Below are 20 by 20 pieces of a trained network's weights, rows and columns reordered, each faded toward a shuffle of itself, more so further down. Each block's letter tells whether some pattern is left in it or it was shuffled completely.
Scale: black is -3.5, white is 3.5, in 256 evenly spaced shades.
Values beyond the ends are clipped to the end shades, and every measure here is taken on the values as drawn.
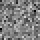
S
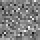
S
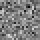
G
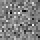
S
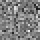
G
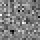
G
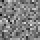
S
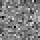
S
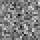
S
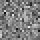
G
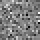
S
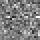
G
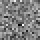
S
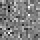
G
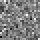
S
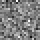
S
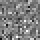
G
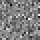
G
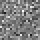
S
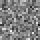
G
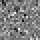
S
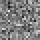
G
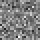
S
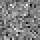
S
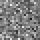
S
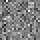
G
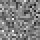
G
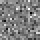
S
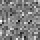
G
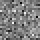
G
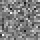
S
